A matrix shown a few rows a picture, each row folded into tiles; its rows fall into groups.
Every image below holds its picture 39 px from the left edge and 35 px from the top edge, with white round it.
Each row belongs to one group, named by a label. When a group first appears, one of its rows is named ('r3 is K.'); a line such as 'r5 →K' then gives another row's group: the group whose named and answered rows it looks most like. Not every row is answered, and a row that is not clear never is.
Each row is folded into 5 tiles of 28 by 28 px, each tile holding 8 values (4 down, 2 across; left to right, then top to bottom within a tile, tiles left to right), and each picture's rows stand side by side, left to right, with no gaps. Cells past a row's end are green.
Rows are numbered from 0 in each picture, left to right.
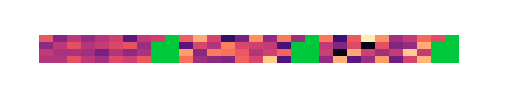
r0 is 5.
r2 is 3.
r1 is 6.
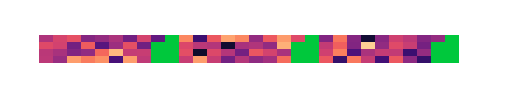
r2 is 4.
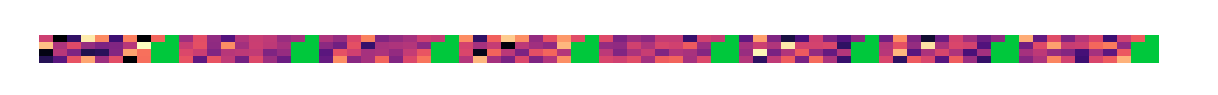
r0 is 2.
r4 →5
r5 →4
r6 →4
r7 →5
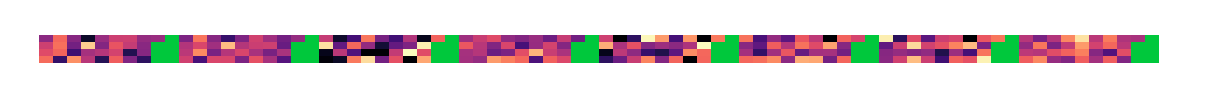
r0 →4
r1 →4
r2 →2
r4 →2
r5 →5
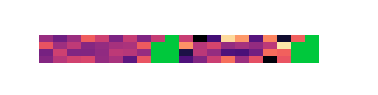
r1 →2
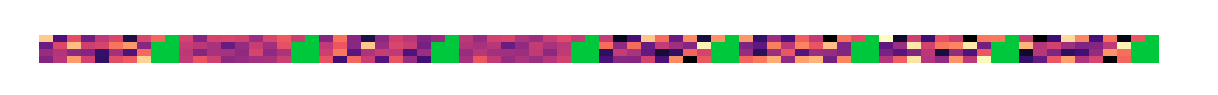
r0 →5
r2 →4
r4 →2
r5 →5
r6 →5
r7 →2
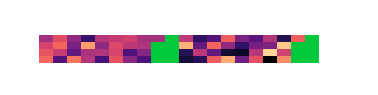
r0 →4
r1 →2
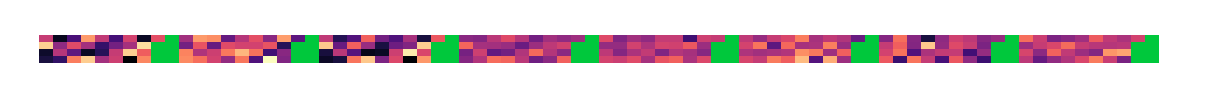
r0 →2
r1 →6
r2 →2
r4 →5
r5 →6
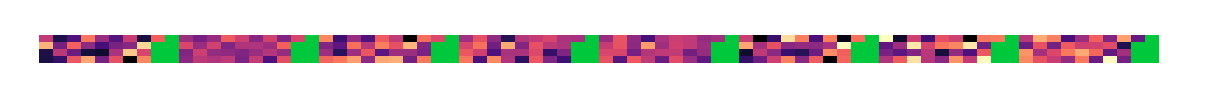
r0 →2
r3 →4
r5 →2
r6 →5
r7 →6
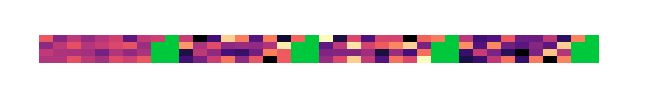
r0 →5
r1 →2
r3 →2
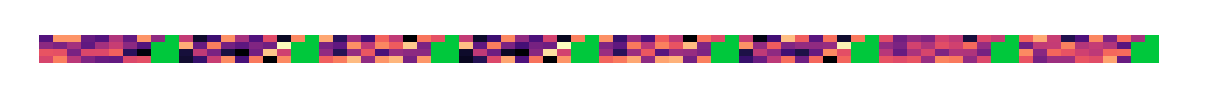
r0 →6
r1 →2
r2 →5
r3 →2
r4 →5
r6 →5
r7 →6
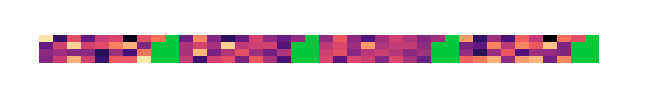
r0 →5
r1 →4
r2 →4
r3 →5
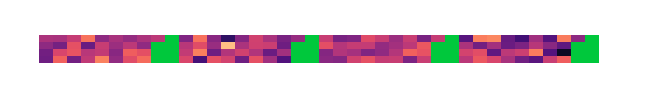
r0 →3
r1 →4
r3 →6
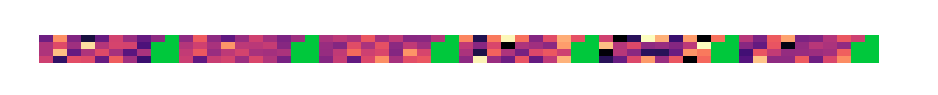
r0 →4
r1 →4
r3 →3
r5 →3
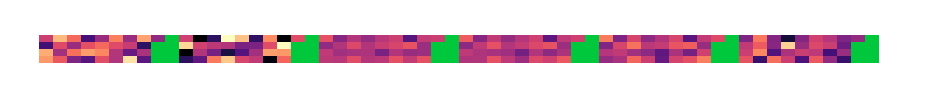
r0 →6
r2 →5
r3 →5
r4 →5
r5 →4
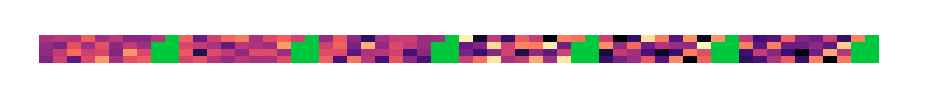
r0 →3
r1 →3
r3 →5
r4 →2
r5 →2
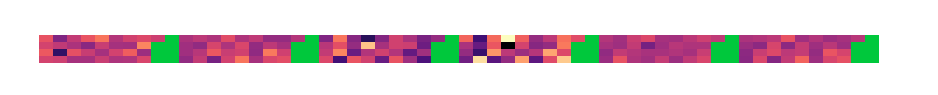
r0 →3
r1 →3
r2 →4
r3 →3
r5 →3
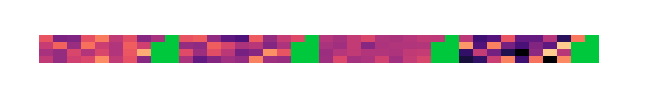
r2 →3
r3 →2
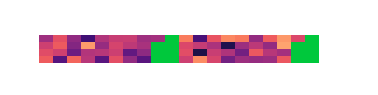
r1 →3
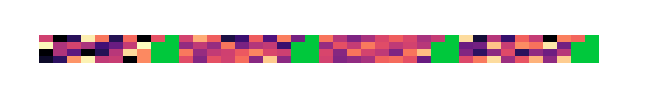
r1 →6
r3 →5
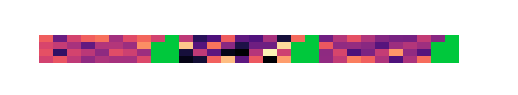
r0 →3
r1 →2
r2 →6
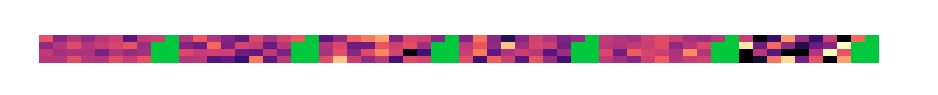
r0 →5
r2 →6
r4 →3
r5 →2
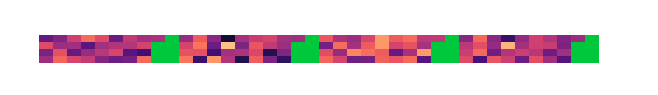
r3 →4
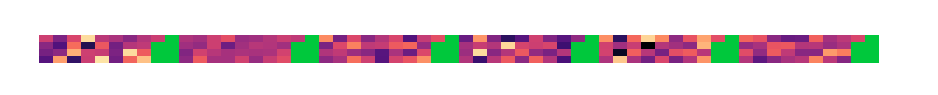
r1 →3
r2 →5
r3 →4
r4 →3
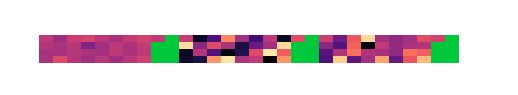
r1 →2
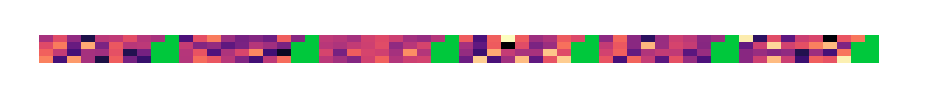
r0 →4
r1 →6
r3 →3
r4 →4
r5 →5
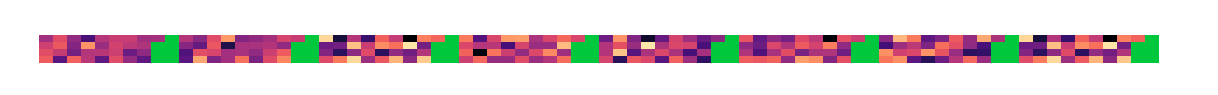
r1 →3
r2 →5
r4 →4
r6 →6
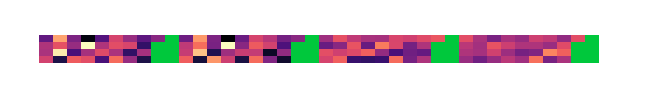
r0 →4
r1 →4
